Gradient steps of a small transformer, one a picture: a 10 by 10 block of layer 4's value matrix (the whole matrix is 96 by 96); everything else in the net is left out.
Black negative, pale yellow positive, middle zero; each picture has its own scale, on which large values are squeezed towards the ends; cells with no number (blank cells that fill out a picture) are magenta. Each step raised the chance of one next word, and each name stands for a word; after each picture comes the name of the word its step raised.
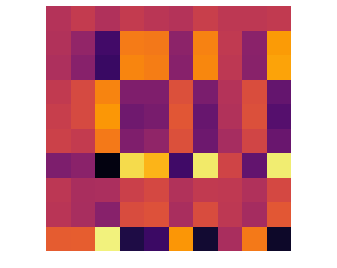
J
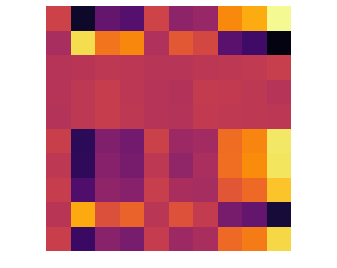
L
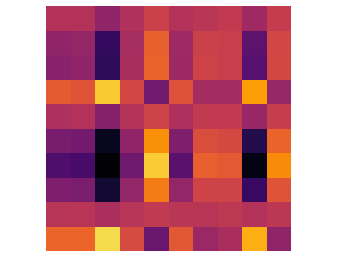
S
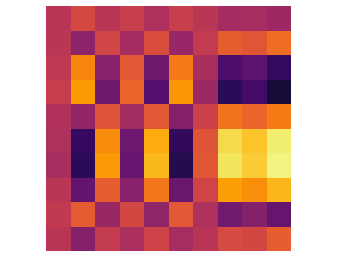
S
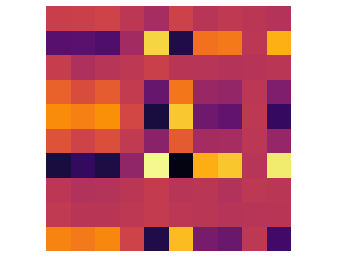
J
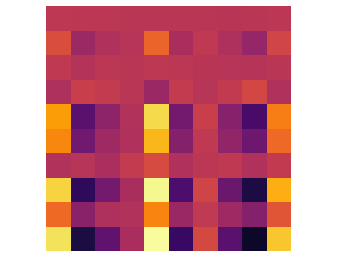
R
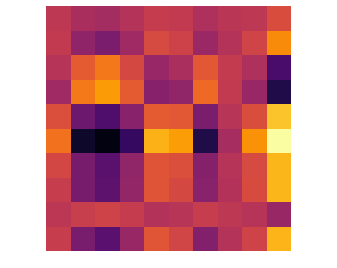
S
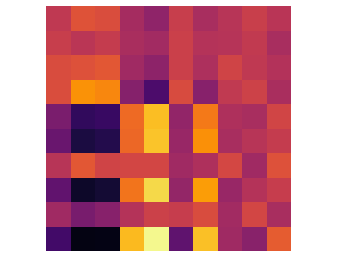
R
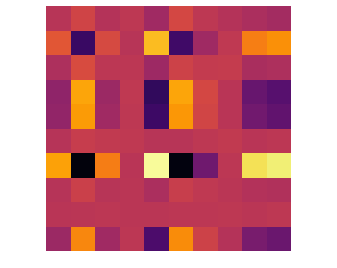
J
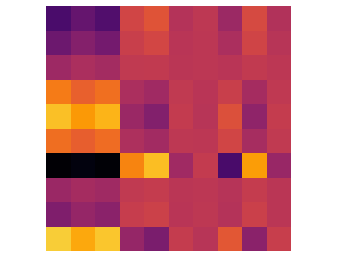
J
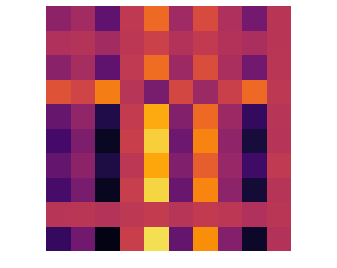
R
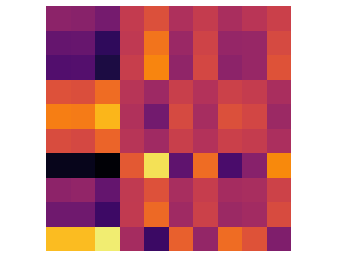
J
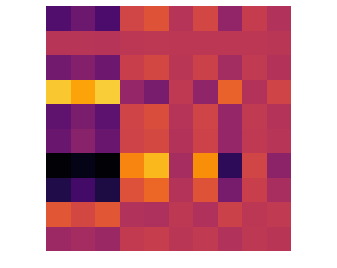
S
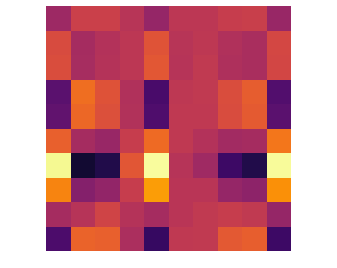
S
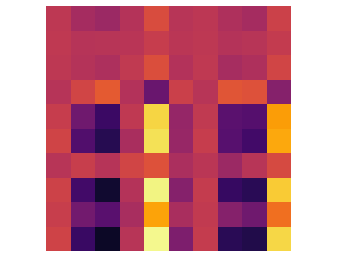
R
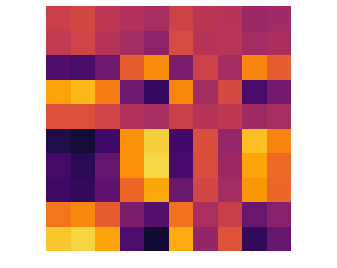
L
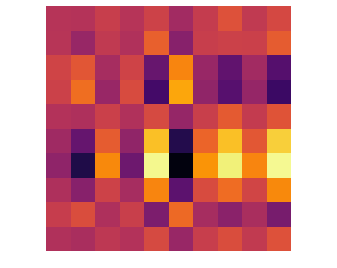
S
